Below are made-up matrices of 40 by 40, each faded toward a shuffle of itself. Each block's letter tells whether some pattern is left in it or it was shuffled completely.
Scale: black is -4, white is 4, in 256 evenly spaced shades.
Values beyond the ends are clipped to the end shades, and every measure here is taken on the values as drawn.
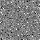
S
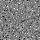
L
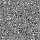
L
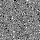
L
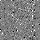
S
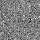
S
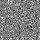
S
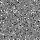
L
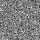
L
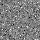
L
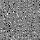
S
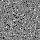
L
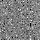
S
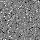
L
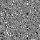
S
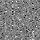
S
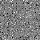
S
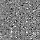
S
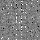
S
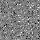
S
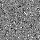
L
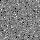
L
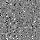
S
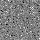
L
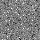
L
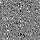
S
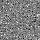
L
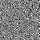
S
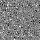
S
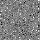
S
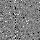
S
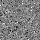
L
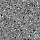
L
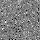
S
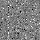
S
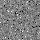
L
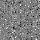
S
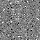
S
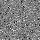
L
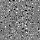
S
